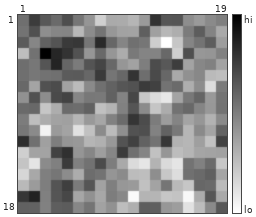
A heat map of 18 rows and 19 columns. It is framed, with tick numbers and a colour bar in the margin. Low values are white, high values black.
Ninth with the highest average: top left. Ninth with the lowest average: bottom right. Mirror symmetry: none. Average level on the scale: 50%. Histogram: bell-shaped.
